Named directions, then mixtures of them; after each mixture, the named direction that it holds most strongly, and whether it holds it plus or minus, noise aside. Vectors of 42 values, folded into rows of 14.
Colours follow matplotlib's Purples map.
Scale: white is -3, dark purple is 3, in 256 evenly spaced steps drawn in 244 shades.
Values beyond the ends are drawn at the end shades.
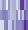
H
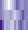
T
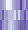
T, plus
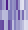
H, minus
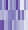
H, minus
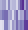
H, plus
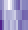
T, plus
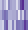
H, plus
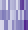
H, plus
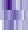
T, minus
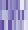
H, minus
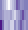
T, plus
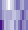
T, plus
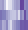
H, plus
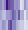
H, minus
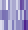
H, plus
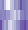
T, plus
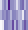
T, minus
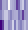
T, plus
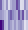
H, minus
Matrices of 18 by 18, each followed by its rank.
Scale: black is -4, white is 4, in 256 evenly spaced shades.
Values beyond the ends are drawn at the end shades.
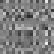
three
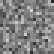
full rank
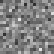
full rank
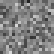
full rank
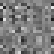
three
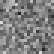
full rank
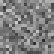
full rank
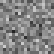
full rank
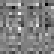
three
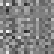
three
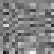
three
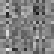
three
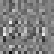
three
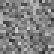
full rank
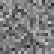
full rank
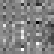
three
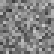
full rank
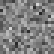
full rank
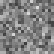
full rank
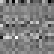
three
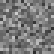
full rank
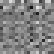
three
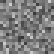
full rank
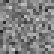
full rank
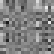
three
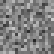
full rank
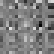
three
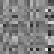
three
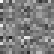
three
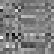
three
